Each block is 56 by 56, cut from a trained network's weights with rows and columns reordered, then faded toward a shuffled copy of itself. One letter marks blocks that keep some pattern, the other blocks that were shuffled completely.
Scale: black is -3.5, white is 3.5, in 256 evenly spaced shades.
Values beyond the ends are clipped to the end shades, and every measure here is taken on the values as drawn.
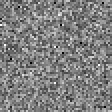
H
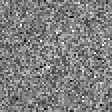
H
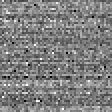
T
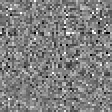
T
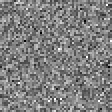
H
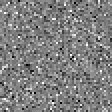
H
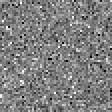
H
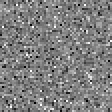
H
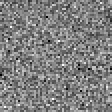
H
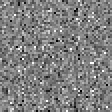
T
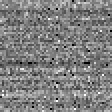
T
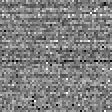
T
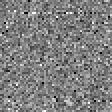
T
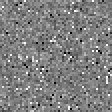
H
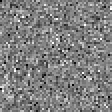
H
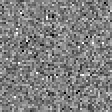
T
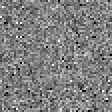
T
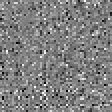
T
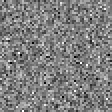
H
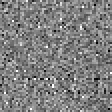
T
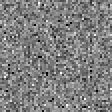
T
